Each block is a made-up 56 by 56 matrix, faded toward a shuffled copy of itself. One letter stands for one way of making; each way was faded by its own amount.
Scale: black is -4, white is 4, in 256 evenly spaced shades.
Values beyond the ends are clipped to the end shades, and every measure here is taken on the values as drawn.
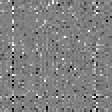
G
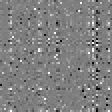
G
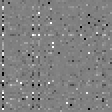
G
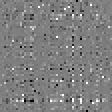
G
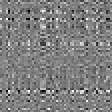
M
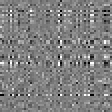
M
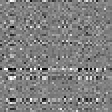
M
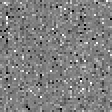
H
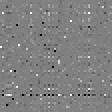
G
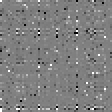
G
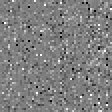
H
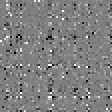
G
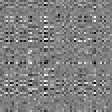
M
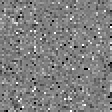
H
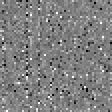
H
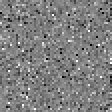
H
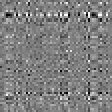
M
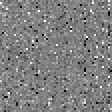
H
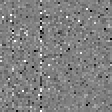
H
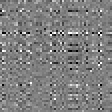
M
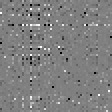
G
